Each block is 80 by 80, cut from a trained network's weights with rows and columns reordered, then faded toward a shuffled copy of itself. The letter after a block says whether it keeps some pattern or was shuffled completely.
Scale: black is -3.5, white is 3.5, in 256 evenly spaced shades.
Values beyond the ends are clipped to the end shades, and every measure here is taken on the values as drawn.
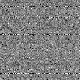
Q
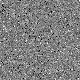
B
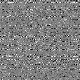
Q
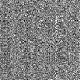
Q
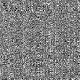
Q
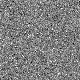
B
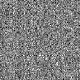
Q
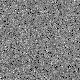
B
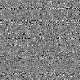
Q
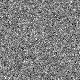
B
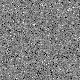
B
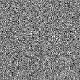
Q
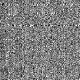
Q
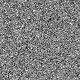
B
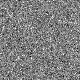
B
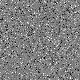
B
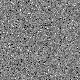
B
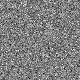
B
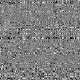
Q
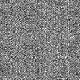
Q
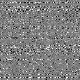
Q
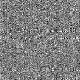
Q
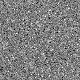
B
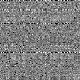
Q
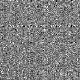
Q
